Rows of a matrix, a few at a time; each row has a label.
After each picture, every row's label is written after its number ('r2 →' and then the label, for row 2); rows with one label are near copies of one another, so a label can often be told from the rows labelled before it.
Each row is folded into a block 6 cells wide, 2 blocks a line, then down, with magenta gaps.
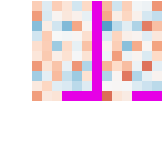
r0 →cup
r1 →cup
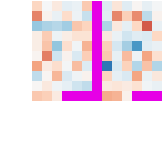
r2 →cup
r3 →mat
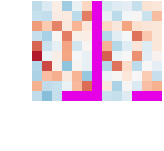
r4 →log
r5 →log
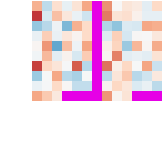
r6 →cup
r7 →cup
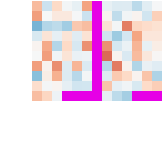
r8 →cup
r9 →log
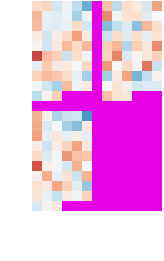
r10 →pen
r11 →cup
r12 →pen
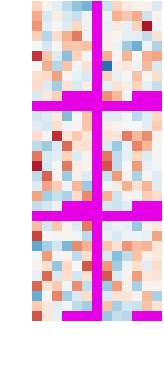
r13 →pen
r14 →mat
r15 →log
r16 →log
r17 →cup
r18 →log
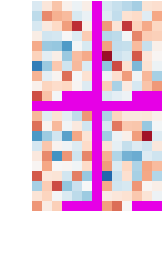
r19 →mat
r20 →log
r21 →cup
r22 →mat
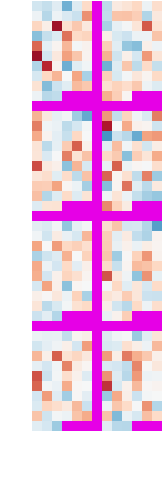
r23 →log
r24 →mat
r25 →pen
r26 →cup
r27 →log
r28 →pen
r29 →log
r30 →log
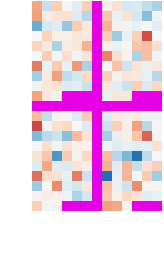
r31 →cup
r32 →pen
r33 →cup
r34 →mat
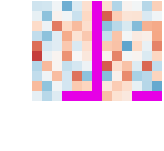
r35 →log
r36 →cup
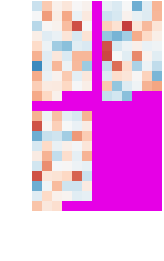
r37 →mat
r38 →log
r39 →cup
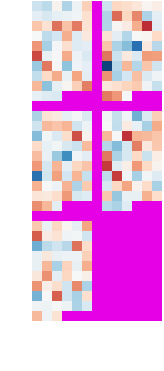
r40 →log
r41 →mat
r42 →mat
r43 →log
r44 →cup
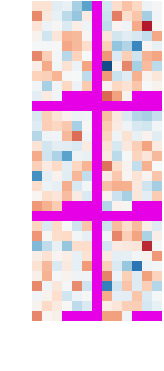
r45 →pen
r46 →mat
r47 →mat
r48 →pen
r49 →cup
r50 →mat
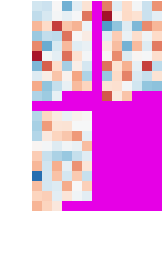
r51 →log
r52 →cup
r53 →mat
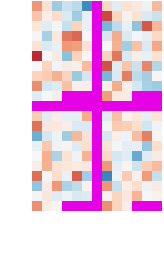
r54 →pen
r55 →cup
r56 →cup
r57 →mat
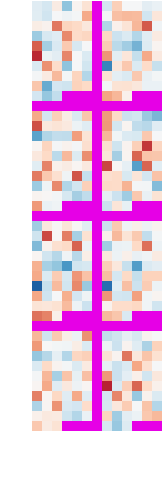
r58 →log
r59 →mat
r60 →cup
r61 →pen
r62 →mat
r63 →mat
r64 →cup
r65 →log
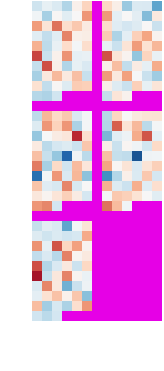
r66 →log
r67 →pen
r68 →mat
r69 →mat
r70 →log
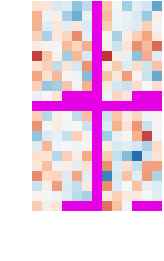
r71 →pen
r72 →pen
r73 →cup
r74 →mat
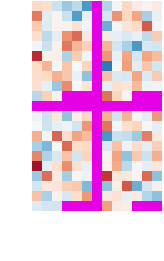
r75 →pen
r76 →mat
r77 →log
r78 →cup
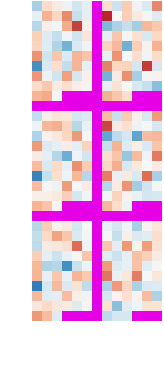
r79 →mat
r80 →cup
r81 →mat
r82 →cup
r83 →mat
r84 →log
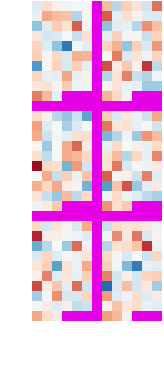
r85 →mat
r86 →cup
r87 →pen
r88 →cup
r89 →cup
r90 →mat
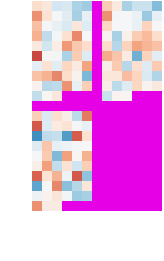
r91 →pen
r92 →pen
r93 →cup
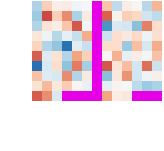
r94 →mat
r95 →cup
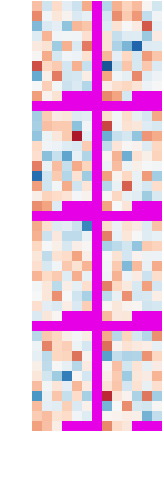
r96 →cup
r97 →mat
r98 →mat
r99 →cup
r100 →pen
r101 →cup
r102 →mat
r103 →cup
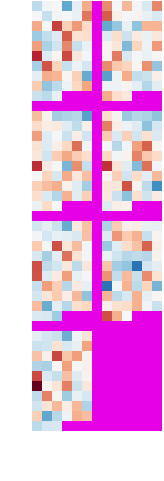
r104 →log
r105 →cup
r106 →pen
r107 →pen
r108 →log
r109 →mat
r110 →log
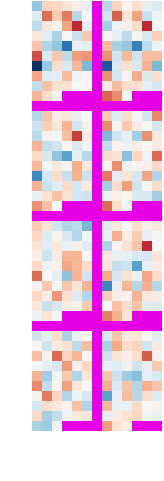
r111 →mat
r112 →mat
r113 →mat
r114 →cup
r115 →pen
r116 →mat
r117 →log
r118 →mat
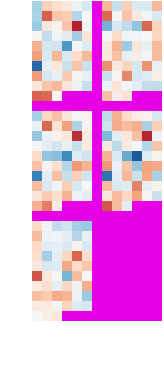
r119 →mat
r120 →cup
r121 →mat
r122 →mat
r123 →pen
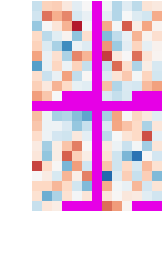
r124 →mat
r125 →log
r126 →pen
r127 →mat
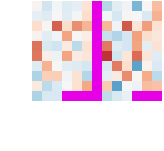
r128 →log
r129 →log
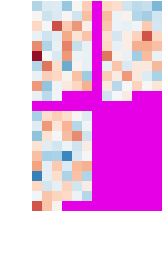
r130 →log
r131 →pen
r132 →mat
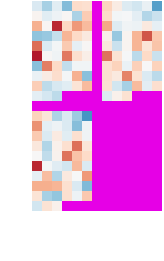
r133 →log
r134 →pen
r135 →pen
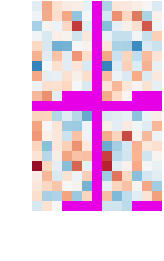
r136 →mat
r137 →mat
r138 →pen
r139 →log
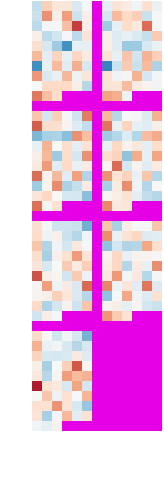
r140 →mat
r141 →mat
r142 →cup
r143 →cup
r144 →pen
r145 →cup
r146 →pen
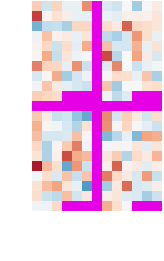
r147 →cup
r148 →log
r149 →pen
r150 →cup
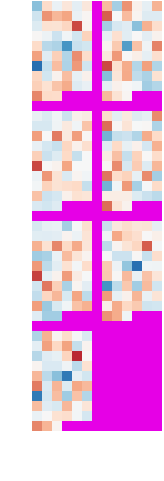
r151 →mat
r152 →cup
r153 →log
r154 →cup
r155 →log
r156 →mat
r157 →mat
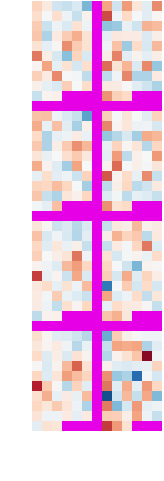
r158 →pen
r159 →cup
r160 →pen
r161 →cup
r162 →pen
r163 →mat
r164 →pen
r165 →mat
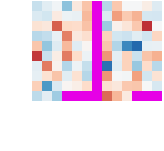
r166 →log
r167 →mat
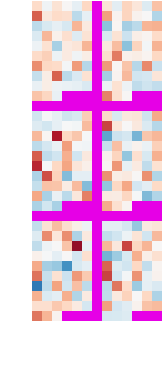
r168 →cup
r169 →cup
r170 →log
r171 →cup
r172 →mat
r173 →log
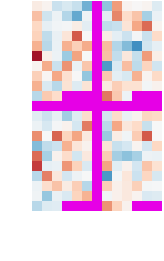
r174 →pen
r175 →mat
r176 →log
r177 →mat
